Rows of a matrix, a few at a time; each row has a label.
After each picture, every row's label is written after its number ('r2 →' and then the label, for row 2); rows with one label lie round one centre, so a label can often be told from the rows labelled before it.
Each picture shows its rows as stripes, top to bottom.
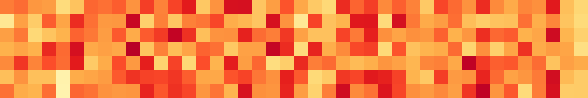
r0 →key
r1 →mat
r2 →key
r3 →mat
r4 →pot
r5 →key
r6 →key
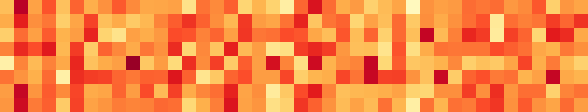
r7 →pot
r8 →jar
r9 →jar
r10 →pot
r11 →mat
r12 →key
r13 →pot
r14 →pot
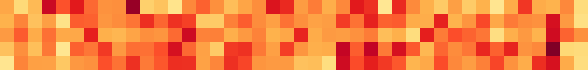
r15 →mat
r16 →key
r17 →jar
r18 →key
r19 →key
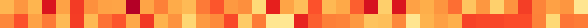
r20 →mat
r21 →pot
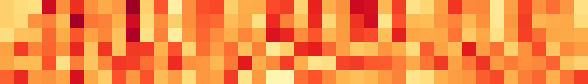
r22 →mat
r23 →mat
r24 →mat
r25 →pot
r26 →key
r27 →pot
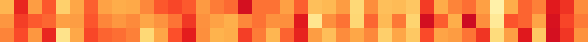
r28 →jar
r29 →jar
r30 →jar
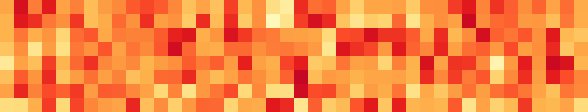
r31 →pot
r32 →pot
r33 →key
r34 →key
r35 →jar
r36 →jar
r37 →pot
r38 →mat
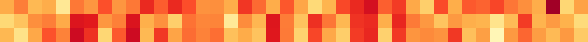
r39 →key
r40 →mat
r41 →mat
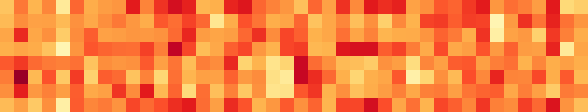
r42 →key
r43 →jar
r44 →jar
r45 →key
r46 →pot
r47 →pot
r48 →pot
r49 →key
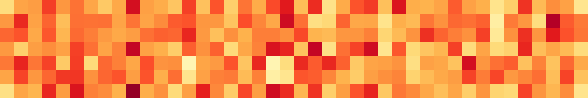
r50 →mat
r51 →jar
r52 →jar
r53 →mat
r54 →pot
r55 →pot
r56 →mat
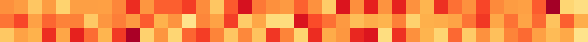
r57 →key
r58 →pot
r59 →mat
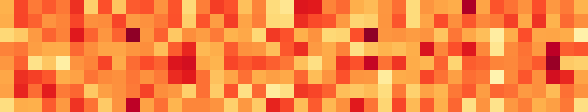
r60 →pot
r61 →pot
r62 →mat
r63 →jar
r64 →key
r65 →jar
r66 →pot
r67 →mat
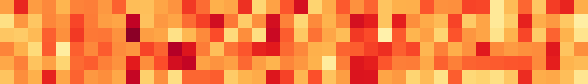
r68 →jar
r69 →mat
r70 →mat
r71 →key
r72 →key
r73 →mat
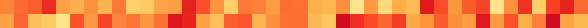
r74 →jar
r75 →key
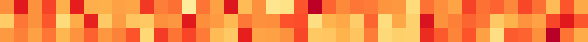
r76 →pot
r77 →jar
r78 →jar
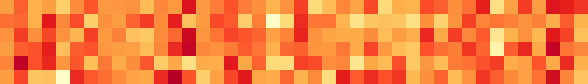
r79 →jar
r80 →pot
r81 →jar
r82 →jar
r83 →pot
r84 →key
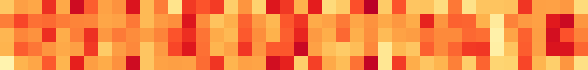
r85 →mat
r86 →jar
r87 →jar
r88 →jar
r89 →mat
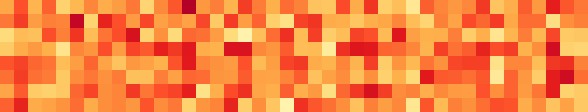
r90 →jar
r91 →pot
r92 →mat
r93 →key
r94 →jar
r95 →jar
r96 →key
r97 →pot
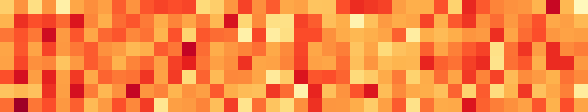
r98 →key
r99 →pot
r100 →pot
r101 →jar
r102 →jar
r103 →pot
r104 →mat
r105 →pot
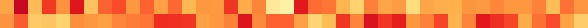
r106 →pot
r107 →key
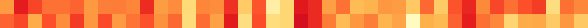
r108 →pot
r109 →pot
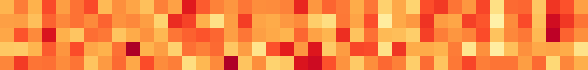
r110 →jar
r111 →jar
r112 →jar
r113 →mat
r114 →pot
